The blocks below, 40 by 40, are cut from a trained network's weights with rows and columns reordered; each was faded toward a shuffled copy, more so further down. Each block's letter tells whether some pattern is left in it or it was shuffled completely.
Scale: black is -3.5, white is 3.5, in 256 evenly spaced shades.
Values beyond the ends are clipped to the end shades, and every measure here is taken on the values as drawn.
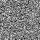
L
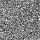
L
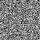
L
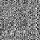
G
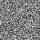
L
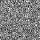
G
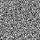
G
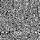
G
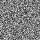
L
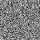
G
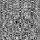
G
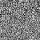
G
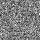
L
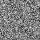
L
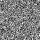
L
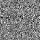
G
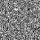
G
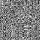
G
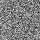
L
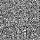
G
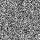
L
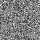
L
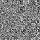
G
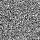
L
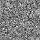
G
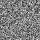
L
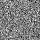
L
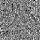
G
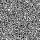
L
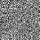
G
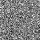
G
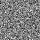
L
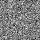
L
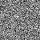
L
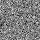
L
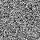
L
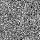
L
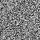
L
